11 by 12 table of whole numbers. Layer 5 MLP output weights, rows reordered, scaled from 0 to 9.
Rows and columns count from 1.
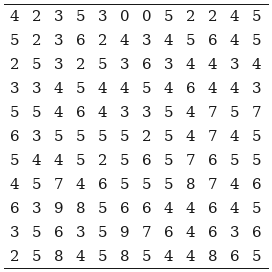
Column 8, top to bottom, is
5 4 3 4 5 5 5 5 4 6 4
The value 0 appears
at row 1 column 6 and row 1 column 7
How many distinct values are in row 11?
5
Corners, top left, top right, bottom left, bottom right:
4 5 2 5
